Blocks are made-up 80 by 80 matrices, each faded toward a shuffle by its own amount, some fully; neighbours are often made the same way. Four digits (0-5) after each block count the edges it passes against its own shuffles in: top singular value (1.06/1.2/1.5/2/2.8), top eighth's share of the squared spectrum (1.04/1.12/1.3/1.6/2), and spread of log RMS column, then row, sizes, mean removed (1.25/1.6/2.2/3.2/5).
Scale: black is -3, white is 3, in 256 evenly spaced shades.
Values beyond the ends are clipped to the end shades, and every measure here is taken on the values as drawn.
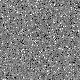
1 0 0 0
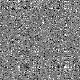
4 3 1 2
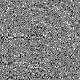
3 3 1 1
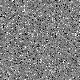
3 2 0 1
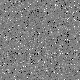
1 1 0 0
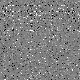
2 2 1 2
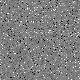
1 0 0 0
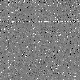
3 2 1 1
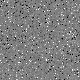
0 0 0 0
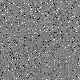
0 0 0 0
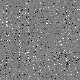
2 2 1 1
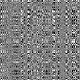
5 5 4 3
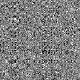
3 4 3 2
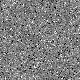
0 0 0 0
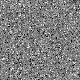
2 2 0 0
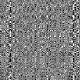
4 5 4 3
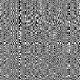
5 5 4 3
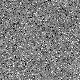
0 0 0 0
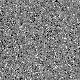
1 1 0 0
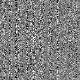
1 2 4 0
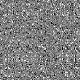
4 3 2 2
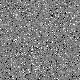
2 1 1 0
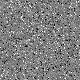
1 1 0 0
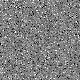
2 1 0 0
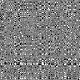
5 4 3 3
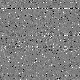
4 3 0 2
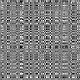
5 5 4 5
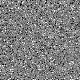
3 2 1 0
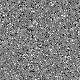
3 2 0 0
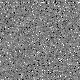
1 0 0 0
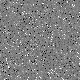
0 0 0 0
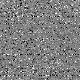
2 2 0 3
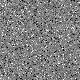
2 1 0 0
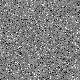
1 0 0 0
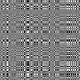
5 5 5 5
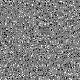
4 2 1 1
